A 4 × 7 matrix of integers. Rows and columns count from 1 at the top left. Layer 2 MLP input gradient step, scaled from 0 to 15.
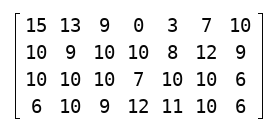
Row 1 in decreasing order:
15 13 10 9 7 3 0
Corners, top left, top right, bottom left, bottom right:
15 10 6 6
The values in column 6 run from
7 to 12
